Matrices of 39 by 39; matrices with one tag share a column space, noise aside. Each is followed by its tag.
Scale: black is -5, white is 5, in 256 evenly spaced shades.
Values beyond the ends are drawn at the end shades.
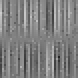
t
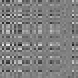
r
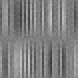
t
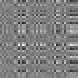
r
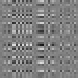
r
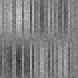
t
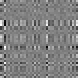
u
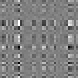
u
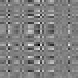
r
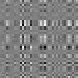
u
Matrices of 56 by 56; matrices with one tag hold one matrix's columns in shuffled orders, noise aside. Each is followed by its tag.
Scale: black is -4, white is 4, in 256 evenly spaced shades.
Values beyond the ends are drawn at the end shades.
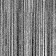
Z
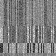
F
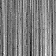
Z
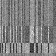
F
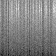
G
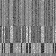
F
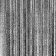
Z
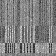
F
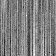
Z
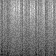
G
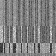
F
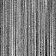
Z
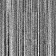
Z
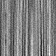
Z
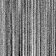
Z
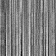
Z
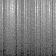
G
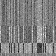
F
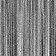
Z
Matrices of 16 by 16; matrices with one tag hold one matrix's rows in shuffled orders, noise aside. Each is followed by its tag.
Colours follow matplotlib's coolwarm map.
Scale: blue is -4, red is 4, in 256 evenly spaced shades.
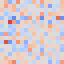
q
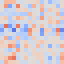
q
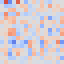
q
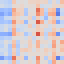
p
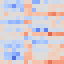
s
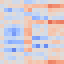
s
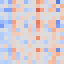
p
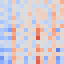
p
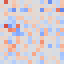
q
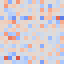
q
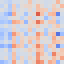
p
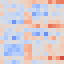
s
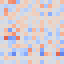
q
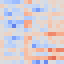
s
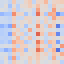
p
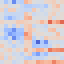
s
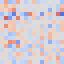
q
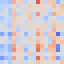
p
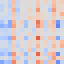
p
